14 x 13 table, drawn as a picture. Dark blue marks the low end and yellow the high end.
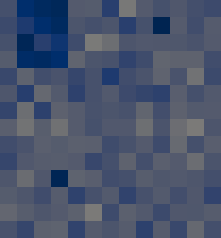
No regular stripes run through it. On average the colour sits 30% of the way up the scale. The halves do not mirror each other. The top left is the ninth with the lowest average. No row or column stands out. In the top left lies a patch that is lower than the rest.
